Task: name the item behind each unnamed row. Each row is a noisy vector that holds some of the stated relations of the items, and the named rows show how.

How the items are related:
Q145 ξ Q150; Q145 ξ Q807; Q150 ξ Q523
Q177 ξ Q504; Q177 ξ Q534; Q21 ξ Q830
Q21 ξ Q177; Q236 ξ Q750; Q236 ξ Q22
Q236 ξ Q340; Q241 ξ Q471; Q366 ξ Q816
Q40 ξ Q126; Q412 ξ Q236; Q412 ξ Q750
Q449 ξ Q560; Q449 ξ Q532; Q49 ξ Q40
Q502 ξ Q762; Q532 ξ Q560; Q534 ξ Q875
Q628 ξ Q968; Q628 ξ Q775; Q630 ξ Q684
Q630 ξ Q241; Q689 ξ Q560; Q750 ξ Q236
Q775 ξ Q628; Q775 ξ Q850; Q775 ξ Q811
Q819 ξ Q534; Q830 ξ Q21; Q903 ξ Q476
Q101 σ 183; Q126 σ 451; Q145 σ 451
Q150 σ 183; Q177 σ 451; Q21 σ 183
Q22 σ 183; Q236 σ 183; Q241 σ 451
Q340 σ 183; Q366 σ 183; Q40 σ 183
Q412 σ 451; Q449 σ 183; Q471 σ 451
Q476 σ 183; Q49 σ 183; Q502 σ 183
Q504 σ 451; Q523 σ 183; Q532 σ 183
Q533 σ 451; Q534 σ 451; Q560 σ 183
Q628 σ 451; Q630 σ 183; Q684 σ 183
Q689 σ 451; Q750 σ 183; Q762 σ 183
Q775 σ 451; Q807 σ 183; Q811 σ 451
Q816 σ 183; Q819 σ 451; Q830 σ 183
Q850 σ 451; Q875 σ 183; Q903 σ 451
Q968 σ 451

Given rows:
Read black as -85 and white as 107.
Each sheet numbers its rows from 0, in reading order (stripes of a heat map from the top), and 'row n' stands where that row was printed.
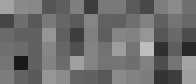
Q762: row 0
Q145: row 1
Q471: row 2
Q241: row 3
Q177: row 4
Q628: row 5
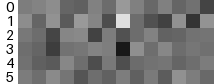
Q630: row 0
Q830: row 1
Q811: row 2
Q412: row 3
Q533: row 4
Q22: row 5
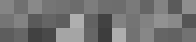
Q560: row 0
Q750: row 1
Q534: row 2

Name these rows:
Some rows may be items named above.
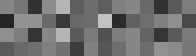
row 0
Q775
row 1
Q150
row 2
Q775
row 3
Q126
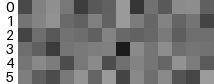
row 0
Q523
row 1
Q630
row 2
Q145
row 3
Q412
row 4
Q875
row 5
Q689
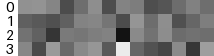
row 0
Q502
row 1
Q819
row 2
Q412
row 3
Q21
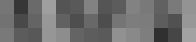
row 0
Q504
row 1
Q968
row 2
Q628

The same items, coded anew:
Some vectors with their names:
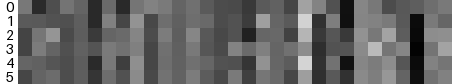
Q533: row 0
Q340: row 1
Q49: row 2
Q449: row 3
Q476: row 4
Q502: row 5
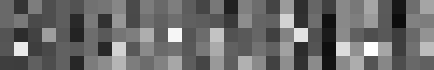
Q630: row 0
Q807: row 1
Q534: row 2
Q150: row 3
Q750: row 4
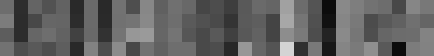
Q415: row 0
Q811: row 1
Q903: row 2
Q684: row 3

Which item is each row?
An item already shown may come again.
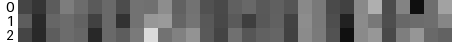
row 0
Q689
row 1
Q903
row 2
Q412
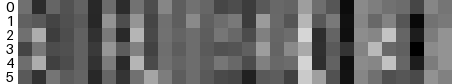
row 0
Q415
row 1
Q875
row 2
Q523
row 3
Q560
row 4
Q523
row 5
Q126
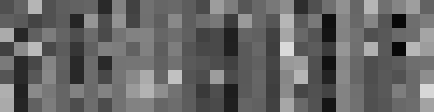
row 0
Q830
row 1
Q875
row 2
Q471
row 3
Q40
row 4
Q504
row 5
Q819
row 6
Q241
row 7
Q471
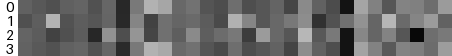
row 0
Q145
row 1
Q21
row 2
Q875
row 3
Q145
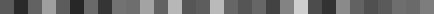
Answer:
Q177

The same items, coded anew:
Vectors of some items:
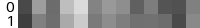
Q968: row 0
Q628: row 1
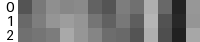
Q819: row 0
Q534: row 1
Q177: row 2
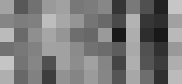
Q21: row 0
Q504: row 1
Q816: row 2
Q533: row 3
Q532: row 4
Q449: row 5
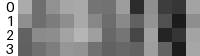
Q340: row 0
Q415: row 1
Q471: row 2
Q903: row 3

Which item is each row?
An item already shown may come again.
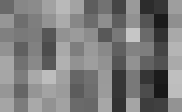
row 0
Q471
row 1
Q415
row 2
Q689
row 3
Q49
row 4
Q40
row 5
Q523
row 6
Q150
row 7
Q875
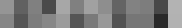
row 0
Q49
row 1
Q630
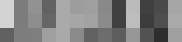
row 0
Q560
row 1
Q560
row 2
Q241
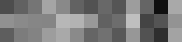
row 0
Q145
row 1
Q126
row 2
Q241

